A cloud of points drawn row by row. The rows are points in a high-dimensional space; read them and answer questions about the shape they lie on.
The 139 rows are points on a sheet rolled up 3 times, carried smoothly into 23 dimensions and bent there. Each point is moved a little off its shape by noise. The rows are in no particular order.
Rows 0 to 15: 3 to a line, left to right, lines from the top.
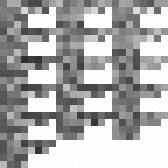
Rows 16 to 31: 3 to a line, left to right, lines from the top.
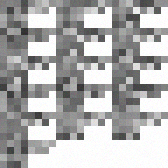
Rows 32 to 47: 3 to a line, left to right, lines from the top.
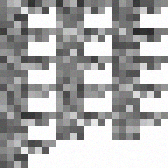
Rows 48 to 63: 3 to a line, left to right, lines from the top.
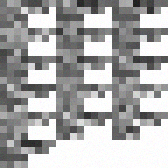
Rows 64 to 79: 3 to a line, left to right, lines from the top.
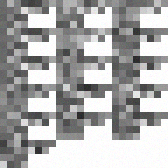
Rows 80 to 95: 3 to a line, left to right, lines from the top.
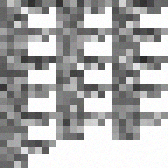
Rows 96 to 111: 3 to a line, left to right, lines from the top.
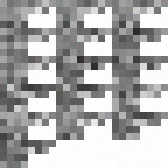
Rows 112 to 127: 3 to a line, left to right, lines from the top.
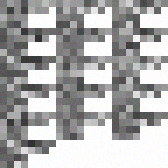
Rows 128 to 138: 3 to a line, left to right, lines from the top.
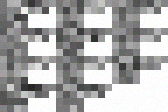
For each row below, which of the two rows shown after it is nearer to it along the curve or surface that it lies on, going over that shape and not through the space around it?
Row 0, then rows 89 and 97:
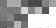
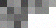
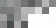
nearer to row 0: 97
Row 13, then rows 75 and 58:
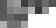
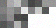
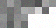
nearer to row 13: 75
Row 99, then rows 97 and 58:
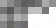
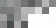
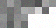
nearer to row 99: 97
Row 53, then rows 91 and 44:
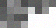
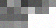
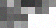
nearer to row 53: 44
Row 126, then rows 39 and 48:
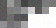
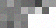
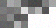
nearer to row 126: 48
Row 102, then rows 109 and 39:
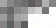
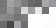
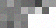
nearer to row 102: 109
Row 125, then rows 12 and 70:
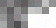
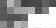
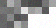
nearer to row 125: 70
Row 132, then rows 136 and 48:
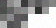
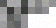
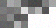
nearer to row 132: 136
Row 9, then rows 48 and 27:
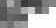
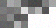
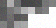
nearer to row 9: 27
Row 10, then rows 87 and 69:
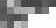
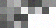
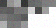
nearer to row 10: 87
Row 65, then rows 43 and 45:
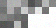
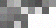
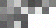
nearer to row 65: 45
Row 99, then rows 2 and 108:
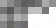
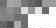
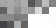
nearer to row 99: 2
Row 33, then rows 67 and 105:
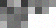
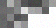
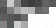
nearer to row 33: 67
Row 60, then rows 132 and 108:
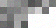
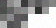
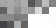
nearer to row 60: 108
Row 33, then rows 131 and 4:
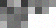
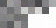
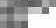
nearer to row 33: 4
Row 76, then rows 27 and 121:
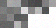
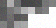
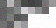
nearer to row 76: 121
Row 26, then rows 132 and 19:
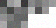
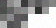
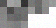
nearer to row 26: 19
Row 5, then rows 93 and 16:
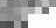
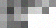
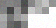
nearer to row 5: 93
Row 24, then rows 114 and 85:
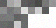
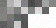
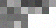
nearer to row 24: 85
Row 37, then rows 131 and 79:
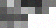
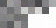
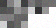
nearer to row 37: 79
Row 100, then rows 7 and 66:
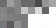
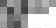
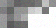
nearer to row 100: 66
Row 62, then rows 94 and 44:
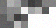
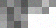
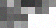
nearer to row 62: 44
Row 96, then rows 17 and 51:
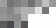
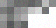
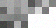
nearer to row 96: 51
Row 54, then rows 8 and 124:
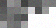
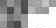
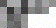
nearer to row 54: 124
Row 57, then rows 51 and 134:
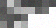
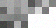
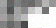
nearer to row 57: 51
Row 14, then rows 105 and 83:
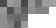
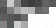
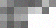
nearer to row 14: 83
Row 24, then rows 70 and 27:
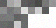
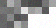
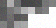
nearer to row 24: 70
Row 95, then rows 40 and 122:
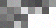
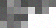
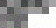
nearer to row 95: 40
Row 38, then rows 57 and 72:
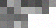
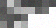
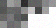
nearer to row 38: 72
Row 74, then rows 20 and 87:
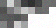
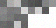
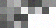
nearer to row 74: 87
